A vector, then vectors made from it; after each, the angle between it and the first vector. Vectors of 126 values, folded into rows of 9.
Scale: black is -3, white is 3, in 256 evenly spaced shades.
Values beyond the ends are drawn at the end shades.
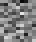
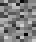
nearly parallel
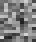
partly opposed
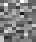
nearly opposite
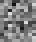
orthogonal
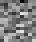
nearly parallel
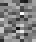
nearly parallel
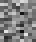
nearly opposite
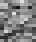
partly opposed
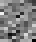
partly opposed
